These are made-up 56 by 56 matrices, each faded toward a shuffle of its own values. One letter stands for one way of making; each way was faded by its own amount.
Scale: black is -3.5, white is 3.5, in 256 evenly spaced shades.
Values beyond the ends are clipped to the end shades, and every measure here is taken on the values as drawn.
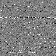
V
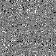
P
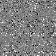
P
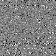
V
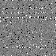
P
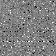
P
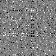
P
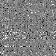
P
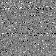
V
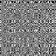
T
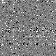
P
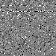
P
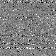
V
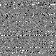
V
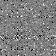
P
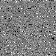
V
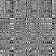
T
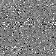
P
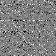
P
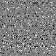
P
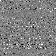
V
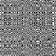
T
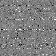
V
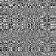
T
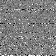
V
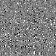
P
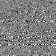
V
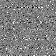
V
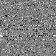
V
